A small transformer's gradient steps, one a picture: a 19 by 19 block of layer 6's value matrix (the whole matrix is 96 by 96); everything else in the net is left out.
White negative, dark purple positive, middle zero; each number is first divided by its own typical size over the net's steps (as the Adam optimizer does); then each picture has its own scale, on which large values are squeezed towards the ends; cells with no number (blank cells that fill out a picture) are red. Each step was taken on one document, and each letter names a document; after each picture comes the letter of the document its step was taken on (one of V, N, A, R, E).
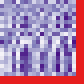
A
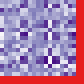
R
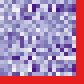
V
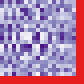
V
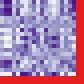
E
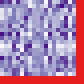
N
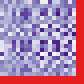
A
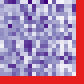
N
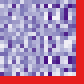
R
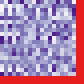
A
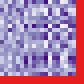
R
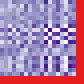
R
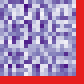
A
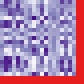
E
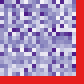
V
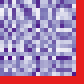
V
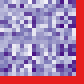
V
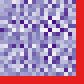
R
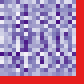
A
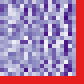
R
